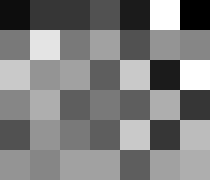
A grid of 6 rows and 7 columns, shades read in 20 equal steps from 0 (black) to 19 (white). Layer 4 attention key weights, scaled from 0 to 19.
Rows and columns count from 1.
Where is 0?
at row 1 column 7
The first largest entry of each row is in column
6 2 7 2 5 7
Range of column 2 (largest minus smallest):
13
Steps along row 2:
up down up down up down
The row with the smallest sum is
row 1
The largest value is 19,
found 2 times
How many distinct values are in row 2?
6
